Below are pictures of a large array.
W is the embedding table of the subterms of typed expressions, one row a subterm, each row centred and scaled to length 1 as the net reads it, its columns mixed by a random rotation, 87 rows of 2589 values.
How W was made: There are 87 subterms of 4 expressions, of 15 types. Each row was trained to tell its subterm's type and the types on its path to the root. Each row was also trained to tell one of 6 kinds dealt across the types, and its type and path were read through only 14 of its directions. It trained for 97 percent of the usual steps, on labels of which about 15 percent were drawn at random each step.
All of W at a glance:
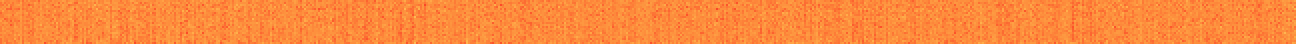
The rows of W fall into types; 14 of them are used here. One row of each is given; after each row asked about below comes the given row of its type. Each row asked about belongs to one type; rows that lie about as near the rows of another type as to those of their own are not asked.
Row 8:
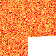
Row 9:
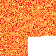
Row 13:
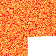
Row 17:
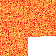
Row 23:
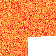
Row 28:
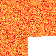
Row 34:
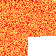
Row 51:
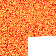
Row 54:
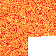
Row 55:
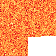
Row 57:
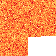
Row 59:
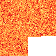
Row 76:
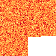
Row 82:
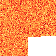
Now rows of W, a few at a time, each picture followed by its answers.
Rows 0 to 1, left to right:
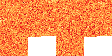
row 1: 76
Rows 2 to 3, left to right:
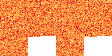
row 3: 28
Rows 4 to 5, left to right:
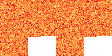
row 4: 57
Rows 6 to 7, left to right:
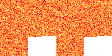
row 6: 28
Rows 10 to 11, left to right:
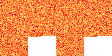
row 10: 59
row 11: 82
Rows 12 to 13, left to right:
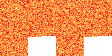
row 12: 13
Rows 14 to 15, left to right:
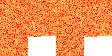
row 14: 28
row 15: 54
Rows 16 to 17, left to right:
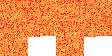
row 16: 34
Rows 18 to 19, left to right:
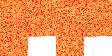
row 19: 76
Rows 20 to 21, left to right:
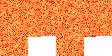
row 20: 82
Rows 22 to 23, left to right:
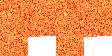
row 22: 23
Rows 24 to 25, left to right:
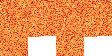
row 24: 57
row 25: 55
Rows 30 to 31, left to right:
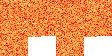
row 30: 23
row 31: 9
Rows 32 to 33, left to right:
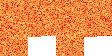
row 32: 8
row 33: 17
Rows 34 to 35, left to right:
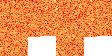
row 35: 57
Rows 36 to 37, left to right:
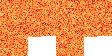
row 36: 82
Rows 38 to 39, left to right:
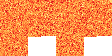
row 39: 34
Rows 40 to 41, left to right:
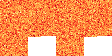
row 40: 51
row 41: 13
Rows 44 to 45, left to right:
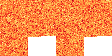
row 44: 54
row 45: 28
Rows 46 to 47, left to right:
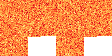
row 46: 8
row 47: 55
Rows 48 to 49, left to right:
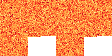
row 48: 8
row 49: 54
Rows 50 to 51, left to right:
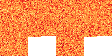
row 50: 82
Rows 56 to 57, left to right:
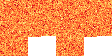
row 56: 54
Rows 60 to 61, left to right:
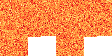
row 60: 23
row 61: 28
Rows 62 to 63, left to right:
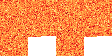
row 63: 59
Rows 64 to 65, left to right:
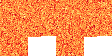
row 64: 59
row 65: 76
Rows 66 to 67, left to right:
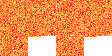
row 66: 55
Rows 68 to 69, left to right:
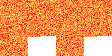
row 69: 55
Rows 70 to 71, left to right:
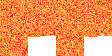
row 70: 8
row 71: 54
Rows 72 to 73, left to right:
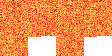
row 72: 23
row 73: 76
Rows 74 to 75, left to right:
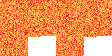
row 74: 76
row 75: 8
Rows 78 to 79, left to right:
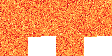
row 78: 55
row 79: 9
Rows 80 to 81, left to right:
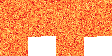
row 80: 57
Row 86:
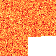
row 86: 51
